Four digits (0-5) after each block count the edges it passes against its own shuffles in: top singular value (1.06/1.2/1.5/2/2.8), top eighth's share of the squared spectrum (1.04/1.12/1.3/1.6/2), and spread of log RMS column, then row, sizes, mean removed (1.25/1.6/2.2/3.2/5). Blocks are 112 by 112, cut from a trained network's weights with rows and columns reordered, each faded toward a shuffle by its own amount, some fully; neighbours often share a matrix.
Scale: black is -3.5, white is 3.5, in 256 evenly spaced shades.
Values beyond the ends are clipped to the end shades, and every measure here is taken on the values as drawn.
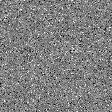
2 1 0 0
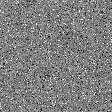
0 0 0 0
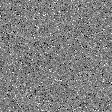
0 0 0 0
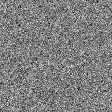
1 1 0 0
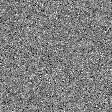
0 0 0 0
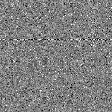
4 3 1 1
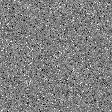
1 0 0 0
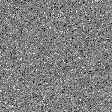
0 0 0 0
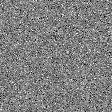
1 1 0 0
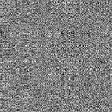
4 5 2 3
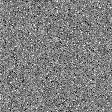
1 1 0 0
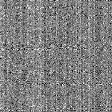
4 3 0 3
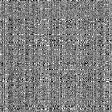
4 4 1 4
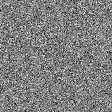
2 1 0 0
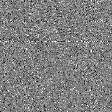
3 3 2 1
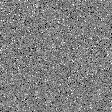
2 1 0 0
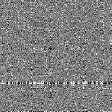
4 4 3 3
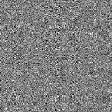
3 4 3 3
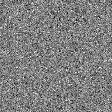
2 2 1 1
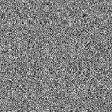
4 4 2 2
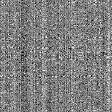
4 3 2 3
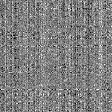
4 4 2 3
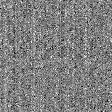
3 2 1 1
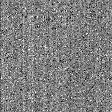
3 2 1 2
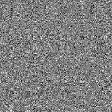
3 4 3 2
